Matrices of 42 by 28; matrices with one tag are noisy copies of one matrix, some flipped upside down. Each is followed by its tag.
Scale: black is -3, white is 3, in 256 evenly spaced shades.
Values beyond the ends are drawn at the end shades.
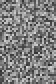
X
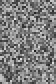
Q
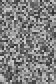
Q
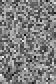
Q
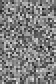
X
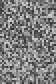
X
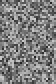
Q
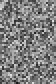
Q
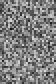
X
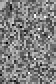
Q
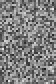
X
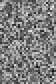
Q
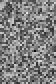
Q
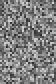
X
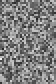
Q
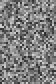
Q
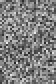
X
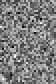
Q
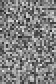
X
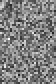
Q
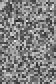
Q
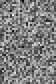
X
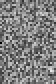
X
